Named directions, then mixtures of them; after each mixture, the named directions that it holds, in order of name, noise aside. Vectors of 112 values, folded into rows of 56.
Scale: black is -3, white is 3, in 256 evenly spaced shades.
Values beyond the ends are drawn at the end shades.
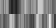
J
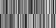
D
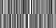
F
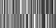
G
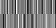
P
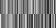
D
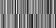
D, P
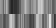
J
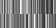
G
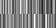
G, P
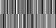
P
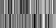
F, G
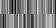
J, P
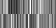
F, J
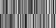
D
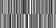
F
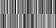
P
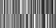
G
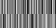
F, P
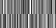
F, P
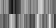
J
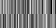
F, P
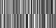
F, G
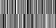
P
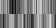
J, P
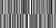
F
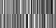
F, G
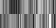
D, J
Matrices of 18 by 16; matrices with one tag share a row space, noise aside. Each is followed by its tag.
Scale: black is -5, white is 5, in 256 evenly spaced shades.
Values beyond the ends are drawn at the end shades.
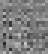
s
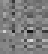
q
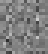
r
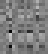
r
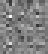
r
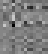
q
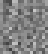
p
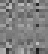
r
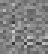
q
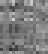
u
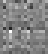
s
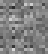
u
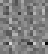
p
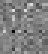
q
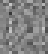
p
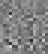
p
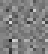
p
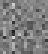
q
